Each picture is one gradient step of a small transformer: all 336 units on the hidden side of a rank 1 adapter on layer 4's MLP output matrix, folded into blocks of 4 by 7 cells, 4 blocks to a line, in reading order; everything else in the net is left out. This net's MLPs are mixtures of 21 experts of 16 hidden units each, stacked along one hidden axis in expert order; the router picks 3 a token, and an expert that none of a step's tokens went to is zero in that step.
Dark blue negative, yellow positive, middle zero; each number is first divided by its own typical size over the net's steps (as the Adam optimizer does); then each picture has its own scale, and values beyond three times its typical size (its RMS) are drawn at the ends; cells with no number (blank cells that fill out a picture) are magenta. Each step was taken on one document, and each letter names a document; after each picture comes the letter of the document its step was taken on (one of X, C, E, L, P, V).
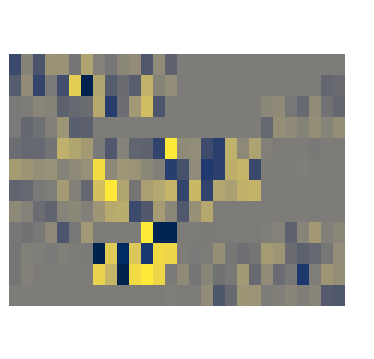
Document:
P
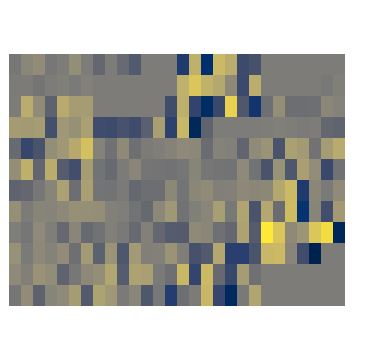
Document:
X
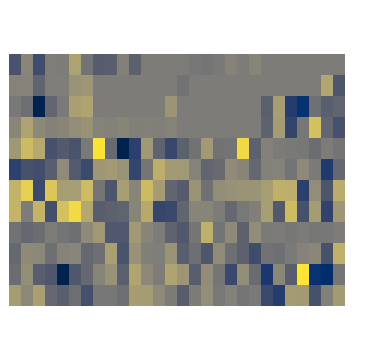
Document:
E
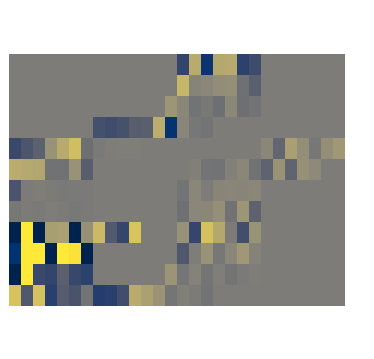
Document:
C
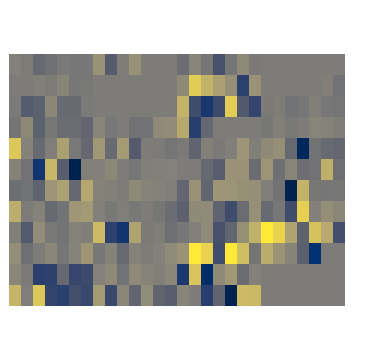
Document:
X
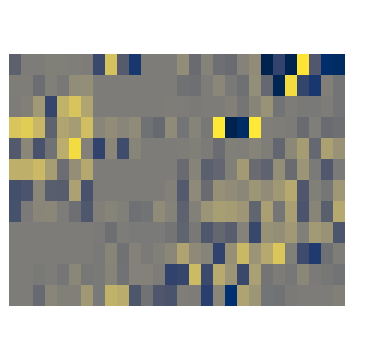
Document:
E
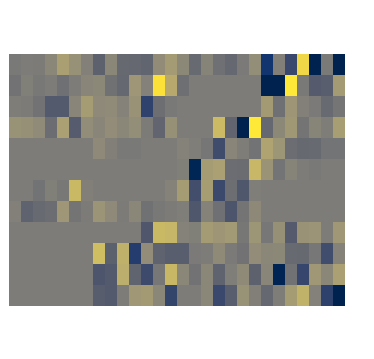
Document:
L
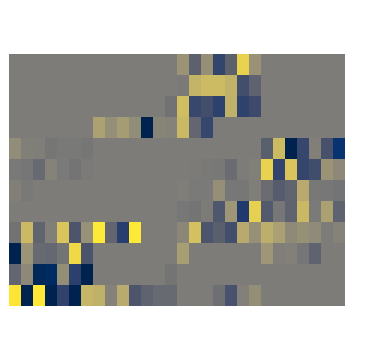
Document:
C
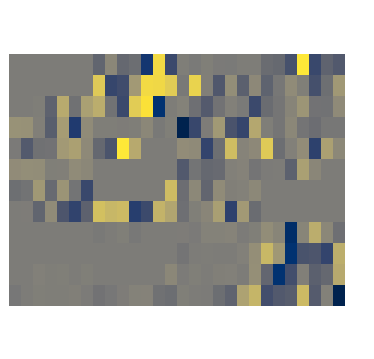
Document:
L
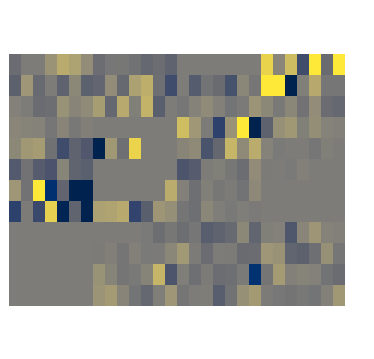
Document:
L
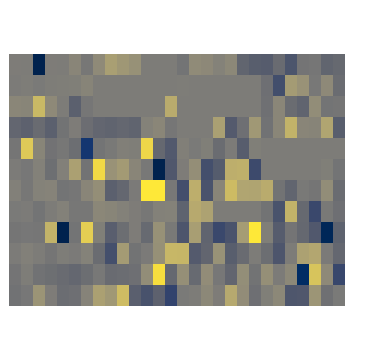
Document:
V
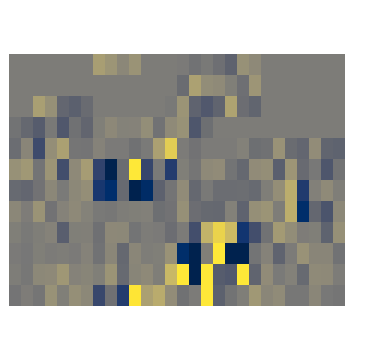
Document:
X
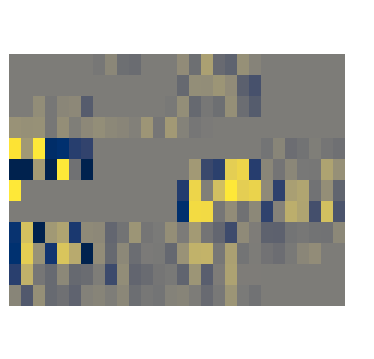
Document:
C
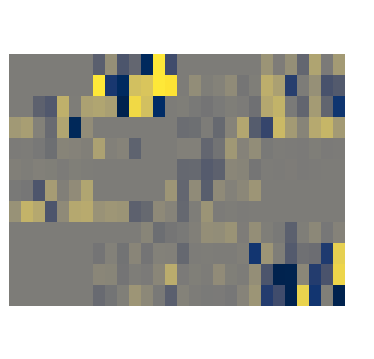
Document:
P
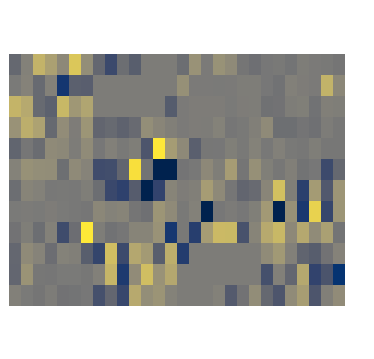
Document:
V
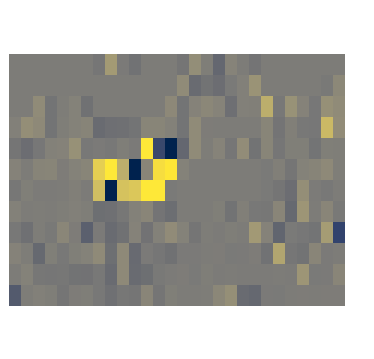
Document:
V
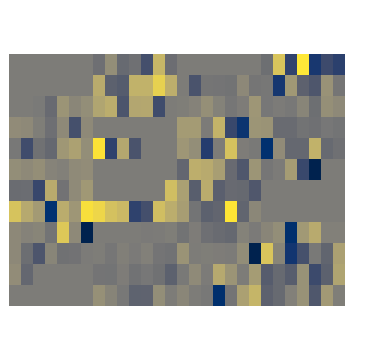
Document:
L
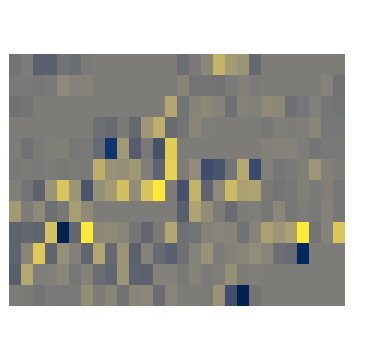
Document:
V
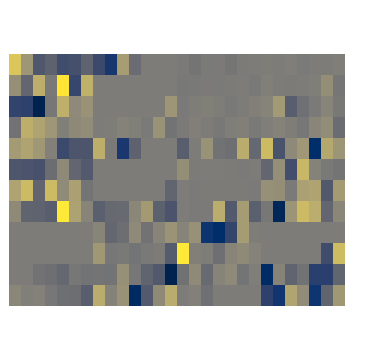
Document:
E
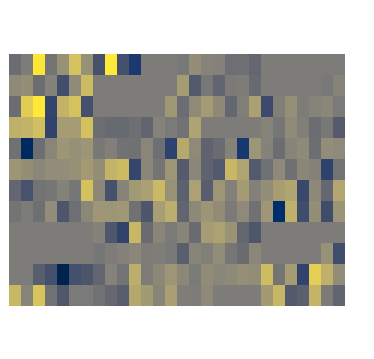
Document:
V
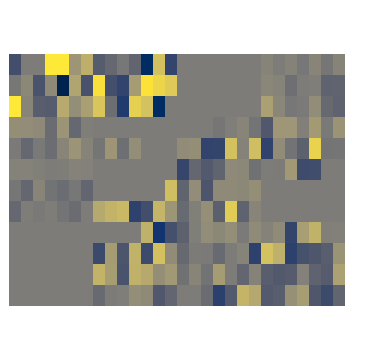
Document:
P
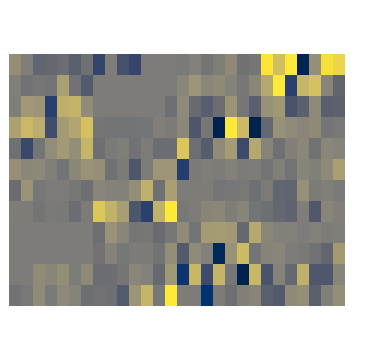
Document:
E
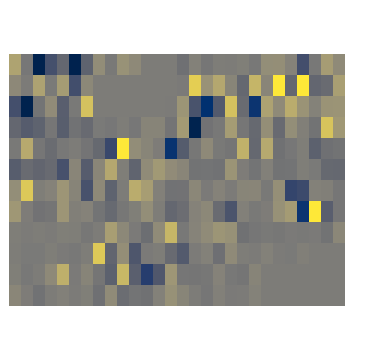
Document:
E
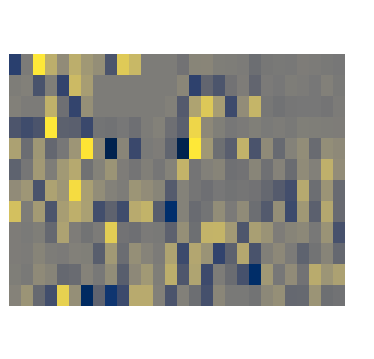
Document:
E
